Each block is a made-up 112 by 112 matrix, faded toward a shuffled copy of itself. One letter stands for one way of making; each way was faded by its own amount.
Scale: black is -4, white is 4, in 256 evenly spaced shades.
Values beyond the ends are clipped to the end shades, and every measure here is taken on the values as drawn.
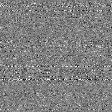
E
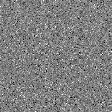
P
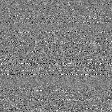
E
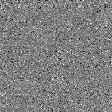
P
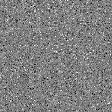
P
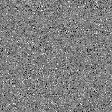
P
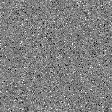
P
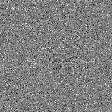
P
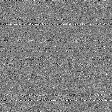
E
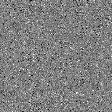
P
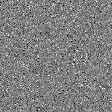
P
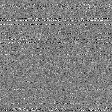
E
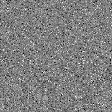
P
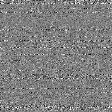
E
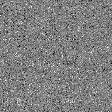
P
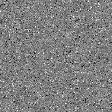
P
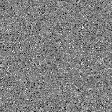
P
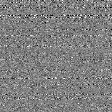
E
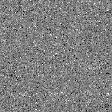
P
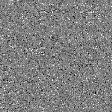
P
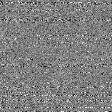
E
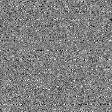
E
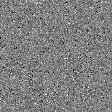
P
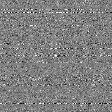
E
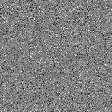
P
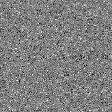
P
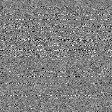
E
